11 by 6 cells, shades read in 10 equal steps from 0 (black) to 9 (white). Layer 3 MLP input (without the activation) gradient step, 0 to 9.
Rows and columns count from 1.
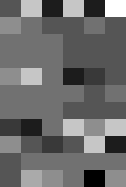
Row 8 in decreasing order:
7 7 5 4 2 1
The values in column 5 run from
0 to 7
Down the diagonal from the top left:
3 4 4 3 2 4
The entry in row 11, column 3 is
5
